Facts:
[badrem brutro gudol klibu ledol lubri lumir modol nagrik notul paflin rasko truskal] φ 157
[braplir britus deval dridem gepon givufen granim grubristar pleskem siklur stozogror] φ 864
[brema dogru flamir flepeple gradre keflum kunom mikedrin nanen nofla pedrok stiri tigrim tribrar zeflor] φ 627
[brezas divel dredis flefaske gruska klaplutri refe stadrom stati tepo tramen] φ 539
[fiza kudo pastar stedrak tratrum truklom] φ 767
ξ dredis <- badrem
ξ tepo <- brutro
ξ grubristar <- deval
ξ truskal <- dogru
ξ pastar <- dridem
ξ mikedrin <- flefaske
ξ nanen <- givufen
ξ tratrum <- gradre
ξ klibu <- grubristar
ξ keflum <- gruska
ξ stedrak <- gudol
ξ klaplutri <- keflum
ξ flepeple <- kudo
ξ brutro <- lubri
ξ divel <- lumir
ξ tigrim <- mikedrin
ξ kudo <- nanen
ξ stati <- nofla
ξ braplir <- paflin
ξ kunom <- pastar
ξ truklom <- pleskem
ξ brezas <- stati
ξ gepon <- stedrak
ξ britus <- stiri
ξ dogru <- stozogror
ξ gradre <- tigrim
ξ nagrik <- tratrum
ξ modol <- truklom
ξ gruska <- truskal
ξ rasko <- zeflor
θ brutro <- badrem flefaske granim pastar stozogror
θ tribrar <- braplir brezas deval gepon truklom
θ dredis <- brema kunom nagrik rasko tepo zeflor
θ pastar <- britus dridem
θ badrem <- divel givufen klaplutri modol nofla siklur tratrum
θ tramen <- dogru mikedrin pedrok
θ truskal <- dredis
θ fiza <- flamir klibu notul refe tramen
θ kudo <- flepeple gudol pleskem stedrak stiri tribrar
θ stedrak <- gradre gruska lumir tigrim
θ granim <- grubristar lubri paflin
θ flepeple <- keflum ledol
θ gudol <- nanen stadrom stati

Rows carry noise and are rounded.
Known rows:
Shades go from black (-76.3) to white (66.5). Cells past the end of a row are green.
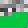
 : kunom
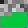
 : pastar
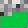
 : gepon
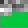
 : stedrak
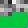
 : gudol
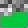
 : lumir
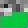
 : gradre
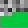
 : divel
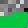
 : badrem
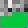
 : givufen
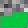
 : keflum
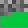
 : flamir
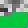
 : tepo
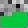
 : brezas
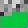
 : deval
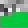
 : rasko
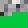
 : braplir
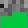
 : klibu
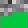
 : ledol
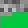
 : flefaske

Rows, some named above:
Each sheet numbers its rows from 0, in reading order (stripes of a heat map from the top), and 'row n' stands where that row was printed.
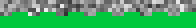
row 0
pleskem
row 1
dredis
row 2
tramen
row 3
stiri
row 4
dridem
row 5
tribrar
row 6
britus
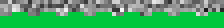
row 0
granim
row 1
fiza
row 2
lumir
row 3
kudo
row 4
nagrik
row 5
tribrar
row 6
kudo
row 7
tratrum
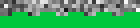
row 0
tramen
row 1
gepon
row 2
nofla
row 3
truklom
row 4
nanen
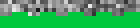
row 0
granim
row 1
klaplutri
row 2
stozogror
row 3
tramen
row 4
refe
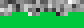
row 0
gruska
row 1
klaplutri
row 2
braplir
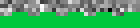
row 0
lumir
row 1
grubristar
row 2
flepeple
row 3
modol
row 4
truskal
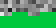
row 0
divel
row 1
brutro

